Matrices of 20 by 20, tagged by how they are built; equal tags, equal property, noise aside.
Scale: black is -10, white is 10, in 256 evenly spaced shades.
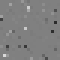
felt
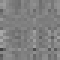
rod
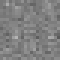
rod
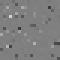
felt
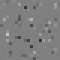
felt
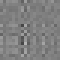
rod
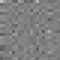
rod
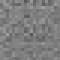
rod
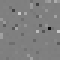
felt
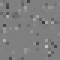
felt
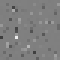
felt
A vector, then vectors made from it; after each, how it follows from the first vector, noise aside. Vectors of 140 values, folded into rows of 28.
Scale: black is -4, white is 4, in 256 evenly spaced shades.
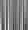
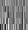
sign-scrambled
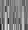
sign-scrambled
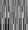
sign-scrambled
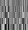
sign-scrambled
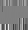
partly zeroed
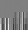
partly zeroed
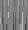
partly zeroed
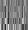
sign-scrambled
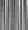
reversed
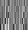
sign-scrambled
